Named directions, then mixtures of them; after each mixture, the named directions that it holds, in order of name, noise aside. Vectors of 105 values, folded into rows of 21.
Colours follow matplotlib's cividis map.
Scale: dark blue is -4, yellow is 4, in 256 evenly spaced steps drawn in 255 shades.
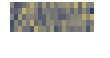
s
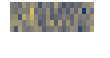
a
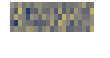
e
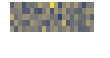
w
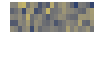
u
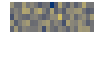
w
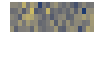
a, u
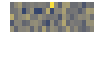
u, w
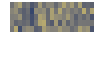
a, s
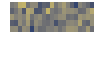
u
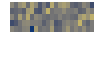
s, u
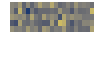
e, w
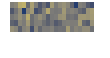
u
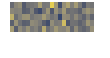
w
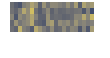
a, s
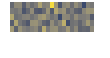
w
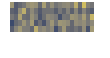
e, s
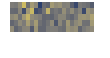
a, u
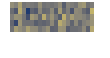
e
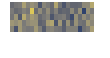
a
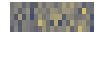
a, e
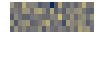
w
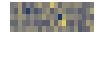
e, w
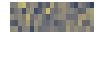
u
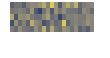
s, w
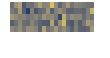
e, w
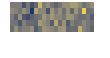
a, u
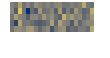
e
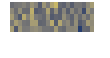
a, w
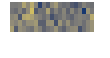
a, u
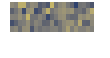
u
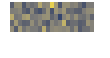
w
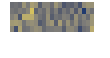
a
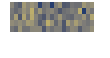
a, w
